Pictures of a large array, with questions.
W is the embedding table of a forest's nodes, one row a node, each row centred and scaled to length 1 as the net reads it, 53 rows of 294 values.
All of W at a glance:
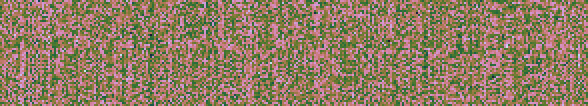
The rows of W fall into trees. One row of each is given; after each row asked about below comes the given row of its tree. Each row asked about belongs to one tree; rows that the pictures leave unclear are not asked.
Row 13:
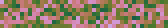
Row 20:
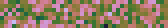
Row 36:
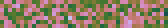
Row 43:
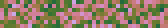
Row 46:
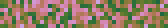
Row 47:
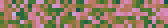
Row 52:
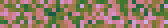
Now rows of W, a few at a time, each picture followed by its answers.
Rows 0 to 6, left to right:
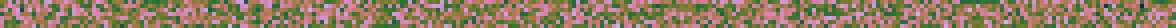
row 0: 46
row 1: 13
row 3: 43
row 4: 52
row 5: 46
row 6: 46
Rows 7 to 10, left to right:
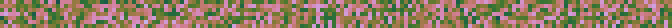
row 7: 52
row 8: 36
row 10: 36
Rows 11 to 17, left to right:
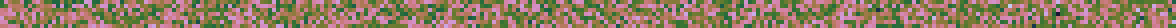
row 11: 43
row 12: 43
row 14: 36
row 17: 46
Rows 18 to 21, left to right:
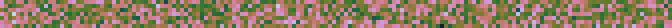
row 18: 13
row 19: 52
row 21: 36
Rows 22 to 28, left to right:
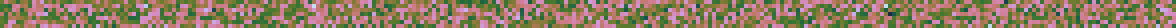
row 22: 20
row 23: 20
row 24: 46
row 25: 43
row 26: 43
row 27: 47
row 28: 47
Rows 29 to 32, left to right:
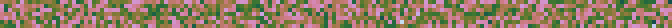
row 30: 36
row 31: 43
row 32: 47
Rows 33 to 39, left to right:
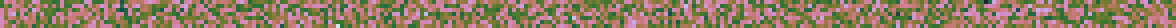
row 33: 43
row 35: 43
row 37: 46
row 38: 47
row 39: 20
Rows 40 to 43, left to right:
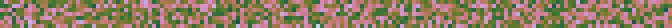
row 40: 36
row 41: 47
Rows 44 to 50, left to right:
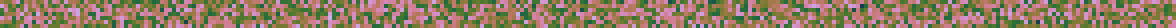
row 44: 46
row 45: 36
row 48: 36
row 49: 36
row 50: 43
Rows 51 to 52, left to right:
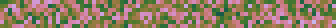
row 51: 46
